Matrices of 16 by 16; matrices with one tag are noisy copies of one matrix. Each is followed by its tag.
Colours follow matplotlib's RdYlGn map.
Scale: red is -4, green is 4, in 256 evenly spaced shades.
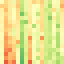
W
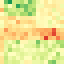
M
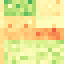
M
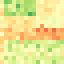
M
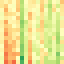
W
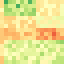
M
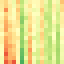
W
